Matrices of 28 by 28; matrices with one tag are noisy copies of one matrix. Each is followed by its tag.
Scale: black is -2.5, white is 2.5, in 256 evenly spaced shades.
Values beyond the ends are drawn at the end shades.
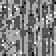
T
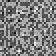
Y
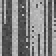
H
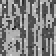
T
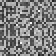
Y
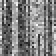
H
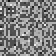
Y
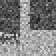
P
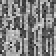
T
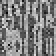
T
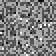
Y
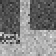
P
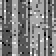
H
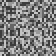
Y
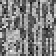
T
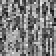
T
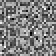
Y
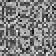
Y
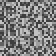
Y
